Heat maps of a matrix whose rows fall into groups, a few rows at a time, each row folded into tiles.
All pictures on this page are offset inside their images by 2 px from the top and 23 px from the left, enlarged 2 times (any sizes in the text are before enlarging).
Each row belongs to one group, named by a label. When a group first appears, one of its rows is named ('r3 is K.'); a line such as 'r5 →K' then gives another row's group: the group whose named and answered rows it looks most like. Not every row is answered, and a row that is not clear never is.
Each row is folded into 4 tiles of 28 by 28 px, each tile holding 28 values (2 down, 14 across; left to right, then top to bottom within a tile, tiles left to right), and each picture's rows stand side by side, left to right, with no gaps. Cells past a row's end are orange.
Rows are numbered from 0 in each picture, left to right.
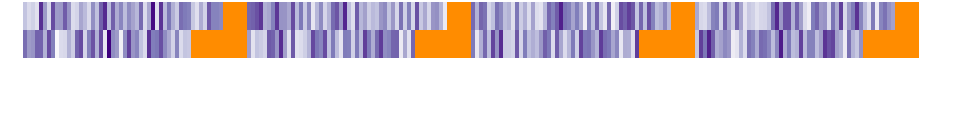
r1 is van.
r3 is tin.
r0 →tin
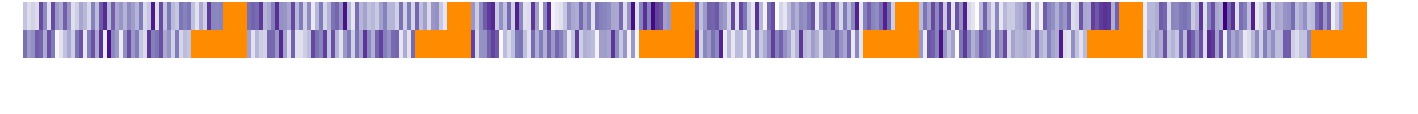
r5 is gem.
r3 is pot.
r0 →tin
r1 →van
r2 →pot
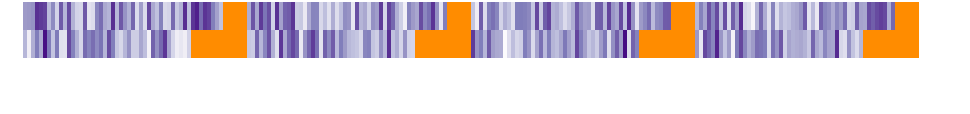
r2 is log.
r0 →pot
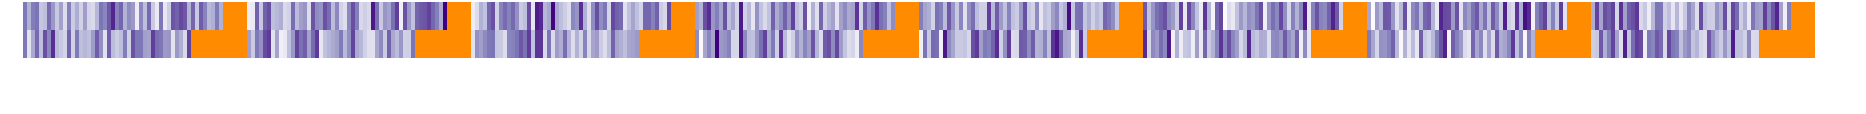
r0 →van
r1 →log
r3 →van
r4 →tin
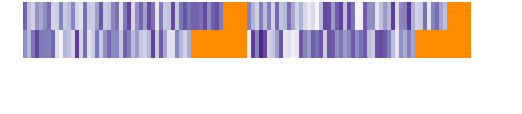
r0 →pot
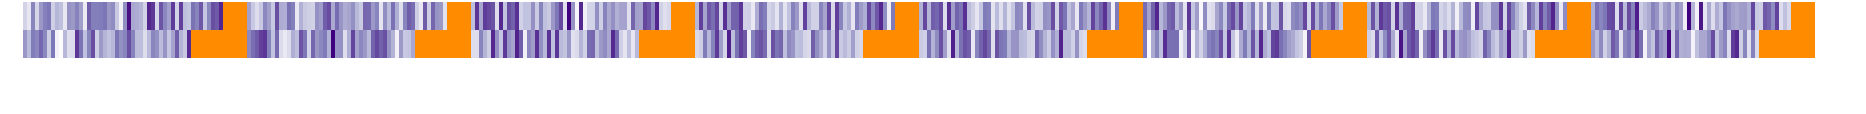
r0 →log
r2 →gem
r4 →gem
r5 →van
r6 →gem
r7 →gem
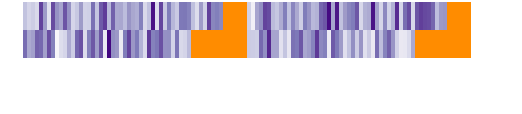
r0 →tin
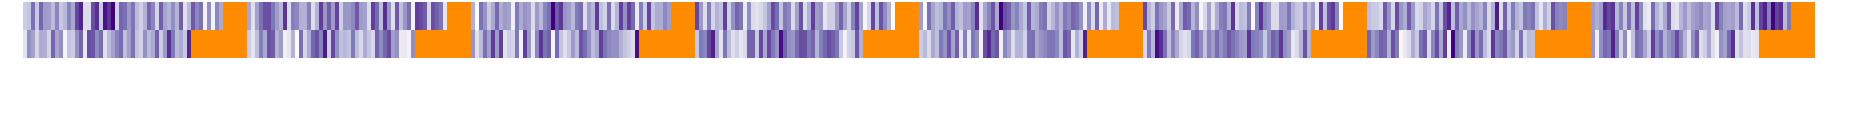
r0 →log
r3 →tin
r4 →van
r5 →tin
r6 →tin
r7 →pot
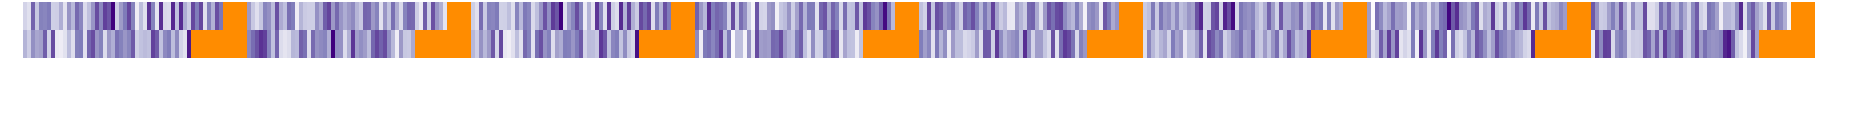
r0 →log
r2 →log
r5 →log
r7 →tin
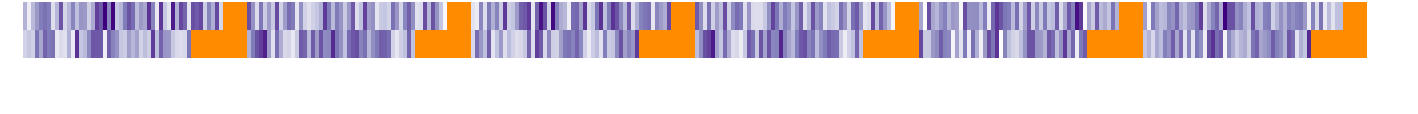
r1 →tin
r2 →log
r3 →tin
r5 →van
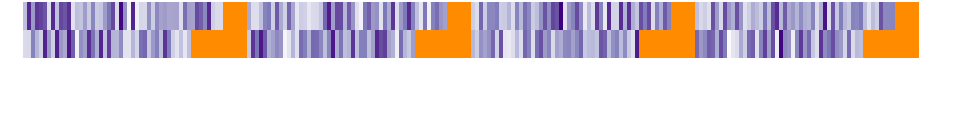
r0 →gem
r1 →tin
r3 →tin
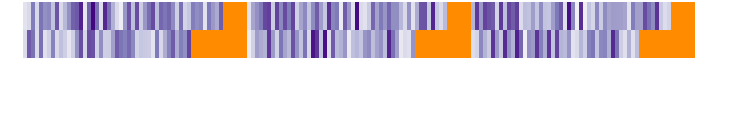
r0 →log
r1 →gem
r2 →gem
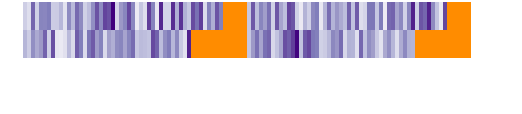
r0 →log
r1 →gem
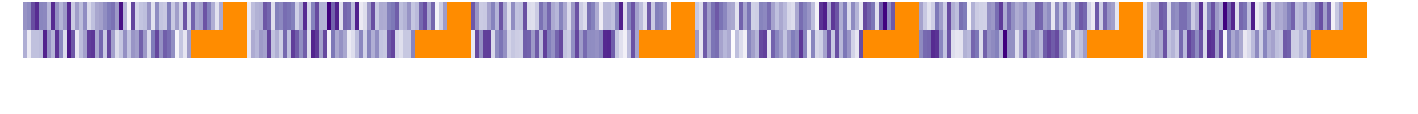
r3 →log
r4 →tin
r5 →gem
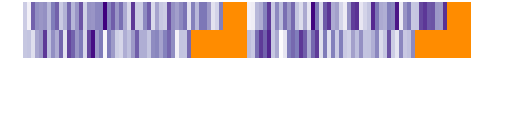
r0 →van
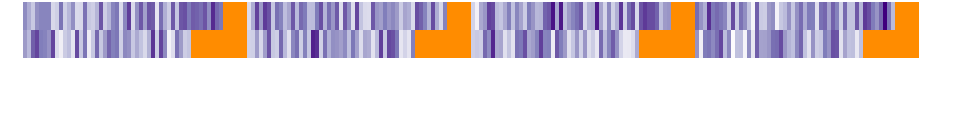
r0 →pot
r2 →pot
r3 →pot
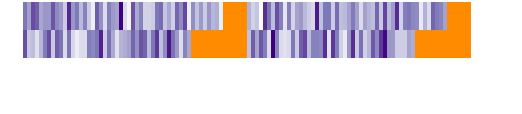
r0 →van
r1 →tin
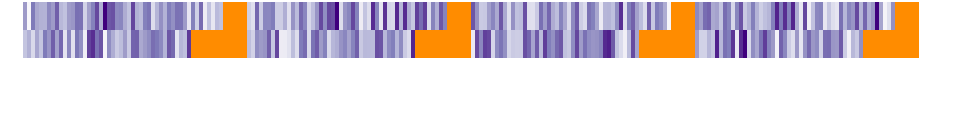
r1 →log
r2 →tin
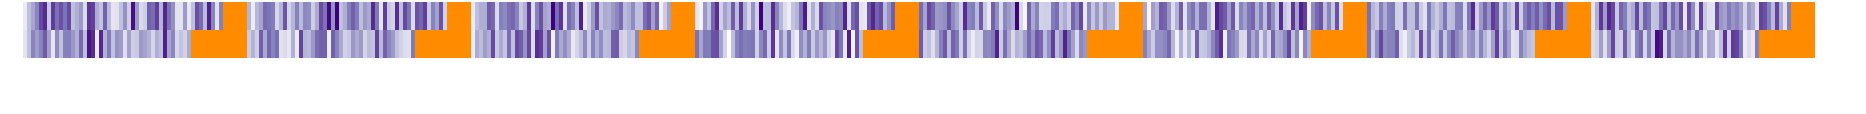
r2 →gem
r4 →van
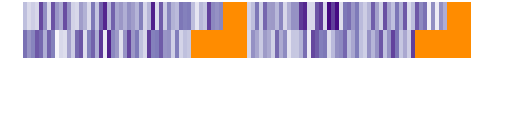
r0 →tin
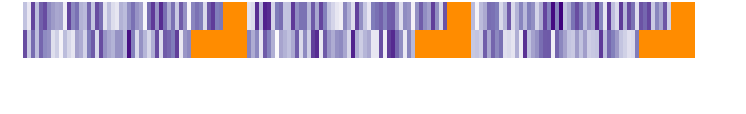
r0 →log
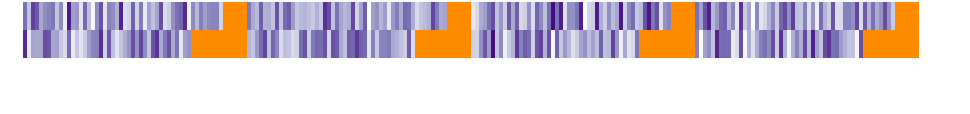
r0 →van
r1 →tin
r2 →gem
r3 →van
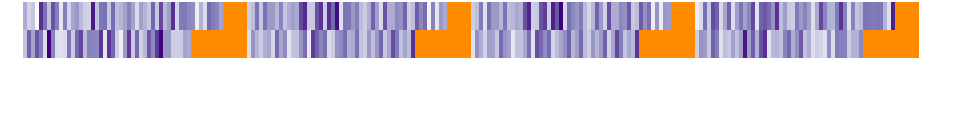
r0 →tin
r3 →log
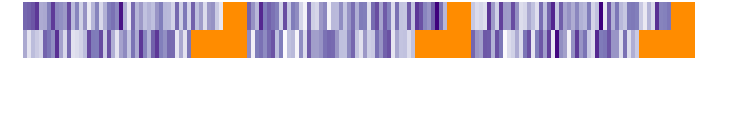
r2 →tin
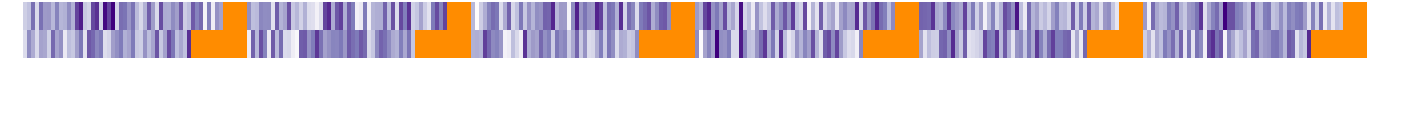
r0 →log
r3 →van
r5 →van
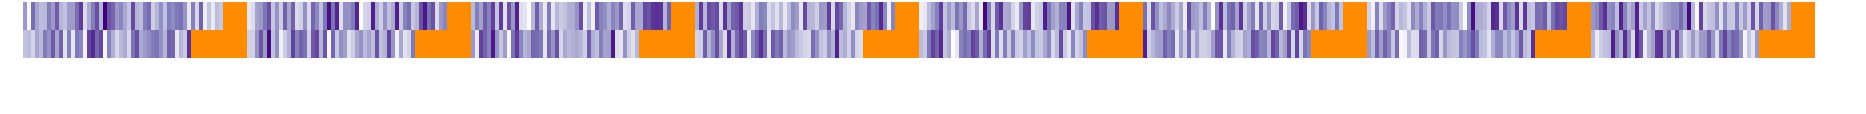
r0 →van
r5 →van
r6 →log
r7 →van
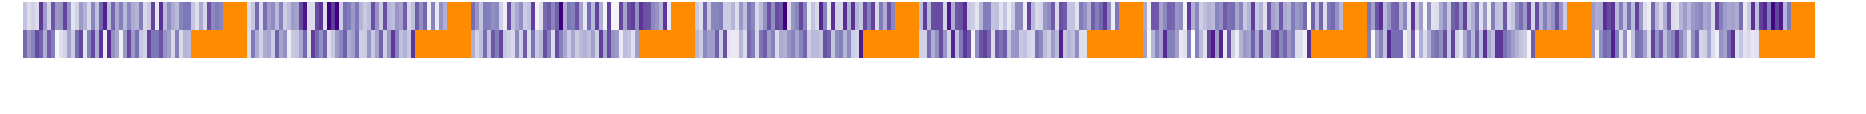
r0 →tin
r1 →log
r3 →log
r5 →van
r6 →van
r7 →pot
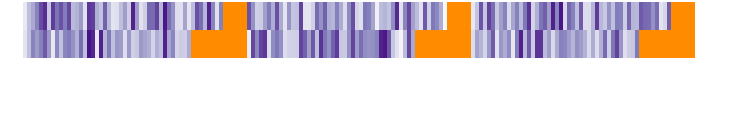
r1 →tin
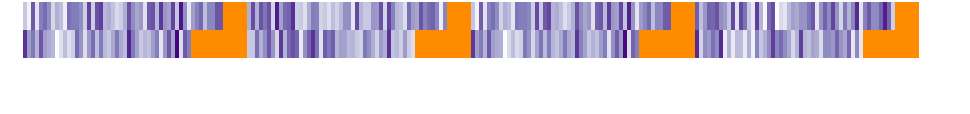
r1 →gem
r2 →log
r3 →pot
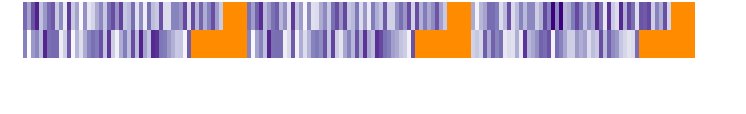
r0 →van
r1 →van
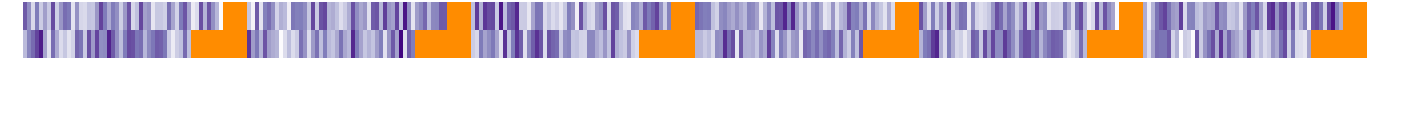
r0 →tin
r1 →log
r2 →gem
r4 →tin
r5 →pot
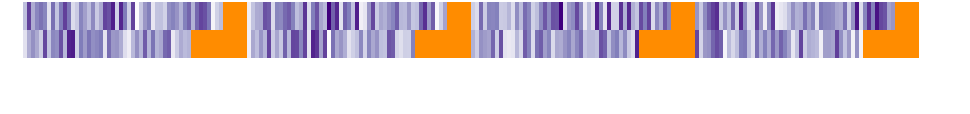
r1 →gem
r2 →log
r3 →pot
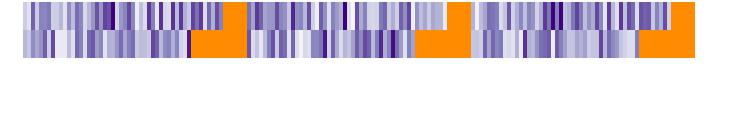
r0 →log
